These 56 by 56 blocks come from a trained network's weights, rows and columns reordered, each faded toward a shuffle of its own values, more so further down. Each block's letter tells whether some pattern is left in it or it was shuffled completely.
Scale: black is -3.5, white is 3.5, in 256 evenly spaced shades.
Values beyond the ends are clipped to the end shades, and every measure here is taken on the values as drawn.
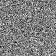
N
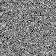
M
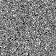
N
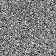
N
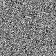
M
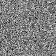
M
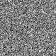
N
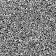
N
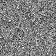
N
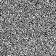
N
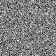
N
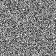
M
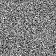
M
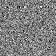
M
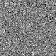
M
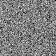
N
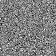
N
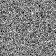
M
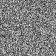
M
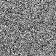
N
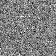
N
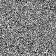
N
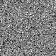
M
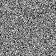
N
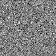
M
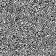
N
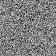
N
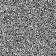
N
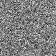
N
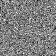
N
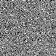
M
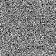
M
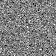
N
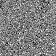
N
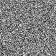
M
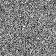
N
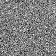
M
